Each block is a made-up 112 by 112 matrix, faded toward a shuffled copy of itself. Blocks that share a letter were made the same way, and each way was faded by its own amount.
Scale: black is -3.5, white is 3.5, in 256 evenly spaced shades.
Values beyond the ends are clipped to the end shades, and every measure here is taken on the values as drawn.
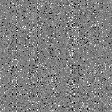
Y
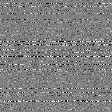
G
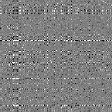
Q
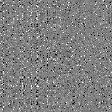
Y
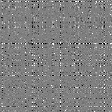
Q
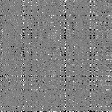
Q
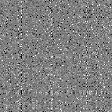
Y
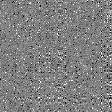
Y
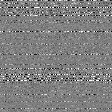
G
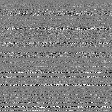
G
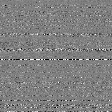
G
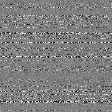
G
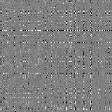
Q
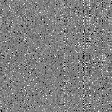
Y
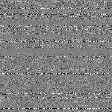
G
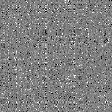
Y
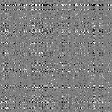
Q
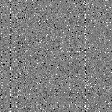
Y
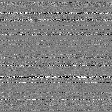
G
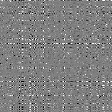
Q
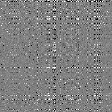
Q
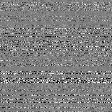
G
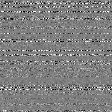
G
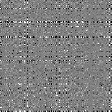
Q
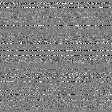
G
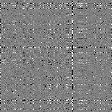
Q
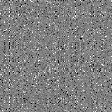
Y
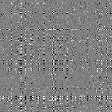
Q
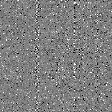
Y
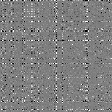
Q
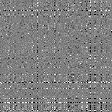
Q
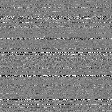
G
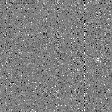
Y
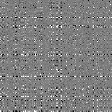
Q
